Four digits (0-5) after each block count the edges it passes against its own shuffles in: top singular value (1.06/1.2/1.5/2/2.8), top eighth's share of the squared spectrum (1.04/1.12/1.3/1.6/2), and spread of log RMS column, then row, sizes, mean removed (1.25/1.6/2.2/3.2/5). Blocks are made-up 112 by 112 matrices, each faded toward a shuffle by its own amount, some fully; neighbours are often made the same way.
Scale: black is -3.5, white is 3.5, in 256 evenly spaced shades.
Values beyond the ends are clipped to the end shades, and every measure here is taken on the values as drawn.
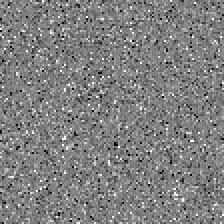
0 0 0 0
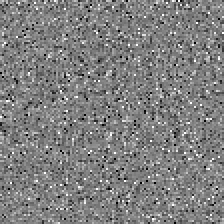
3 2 0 1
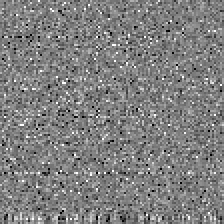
4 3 2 2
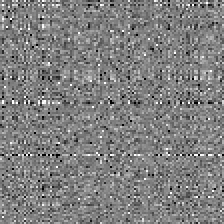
5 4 3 3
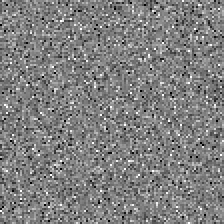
2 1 0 0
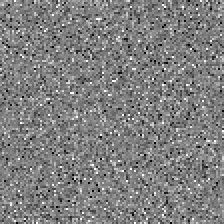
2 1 0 0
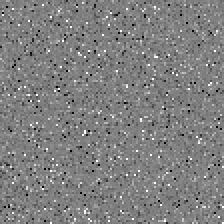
0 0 0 0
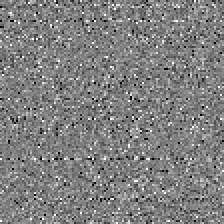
4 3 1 2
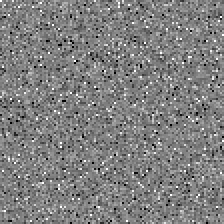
0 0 0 0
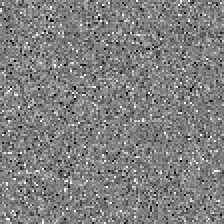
0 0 0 1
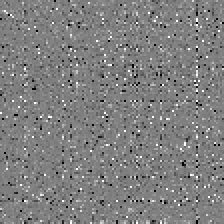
4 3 2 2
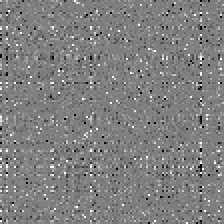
5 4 2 2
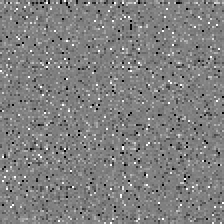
4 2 1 1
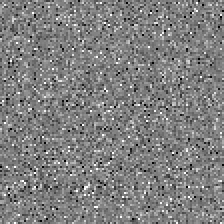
3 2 0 1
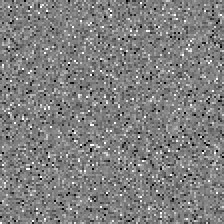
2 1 0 0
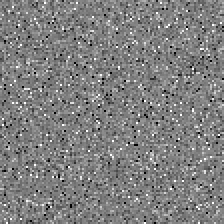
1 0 0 0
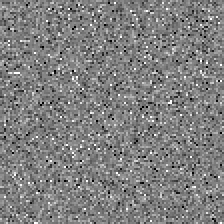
2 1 0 1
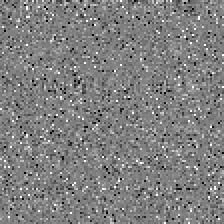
3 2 0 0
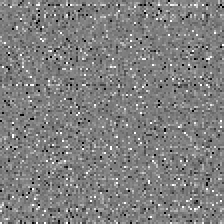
4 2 1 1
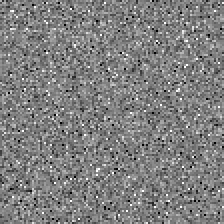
0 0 0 0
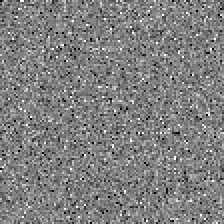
0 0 0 1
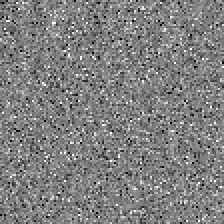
0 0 0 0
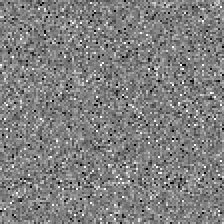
0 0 0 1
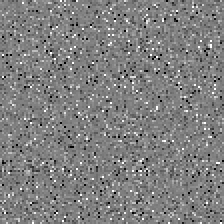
3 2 0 1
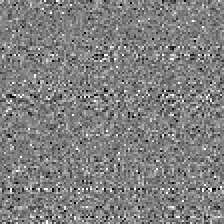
4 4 2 3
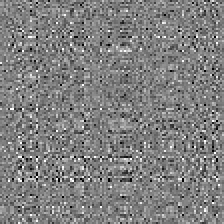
5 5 3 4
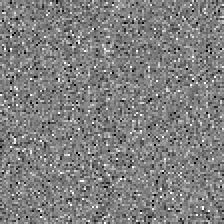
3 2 1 0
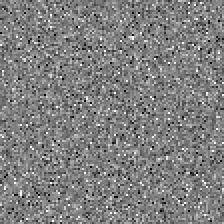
1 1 0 0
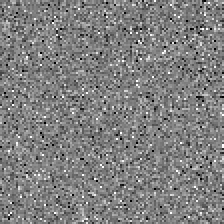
0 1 1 1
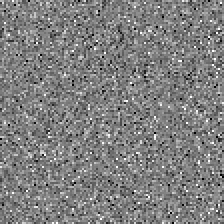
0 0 1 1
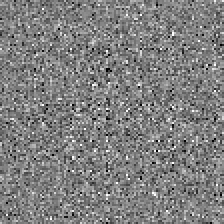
1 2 3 3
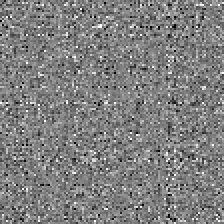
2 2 3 3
